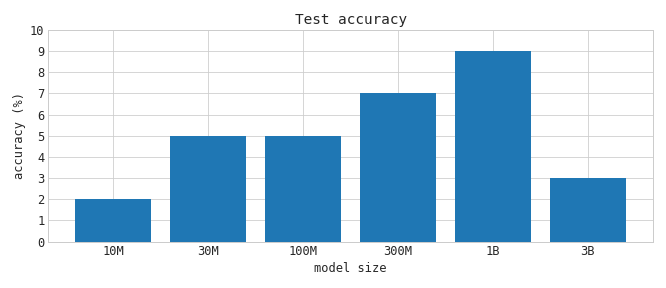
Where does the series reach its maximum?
1B
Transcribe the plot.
Title: Test accuracy
x-axis: model size, ticks 10M 30M 100M 300M 1B 3B
y-axis: accuracy (%), ticks 0 1 2 3 4 5 6 7 8 9 10
Values:
2 5 5 7 9 3
